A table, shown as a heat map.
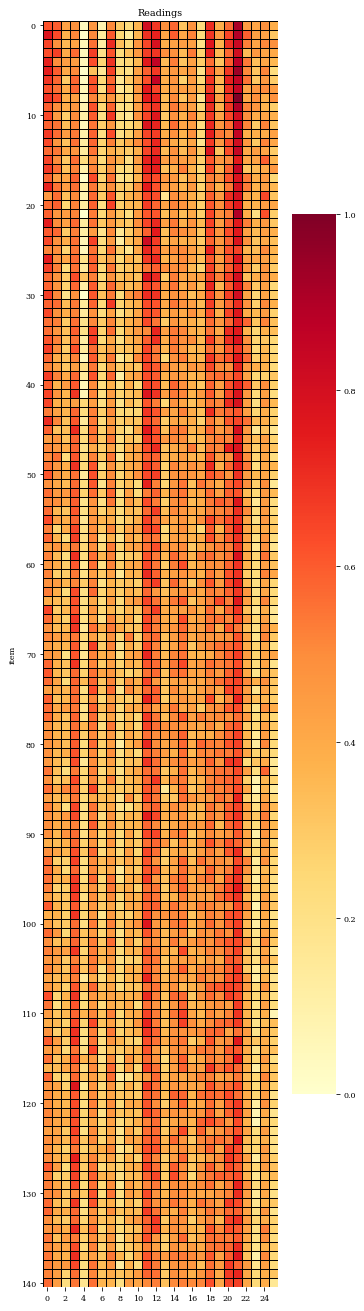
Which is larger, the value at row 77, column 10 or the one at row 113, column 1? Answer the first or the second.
the second
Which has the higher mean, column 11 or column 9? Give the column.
11
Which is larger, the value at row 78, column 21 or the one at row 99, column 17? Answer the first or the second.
the first
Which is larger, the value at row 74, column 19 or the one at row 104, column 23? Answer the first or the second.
the first
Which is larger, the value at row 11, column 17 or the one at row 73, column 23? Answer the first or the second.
the second
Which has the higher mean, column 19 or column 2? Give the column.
19
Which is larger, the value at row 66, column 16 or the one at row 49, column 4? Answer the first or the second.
the first
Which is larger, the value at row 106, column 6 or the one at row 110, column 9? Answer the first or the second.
the second
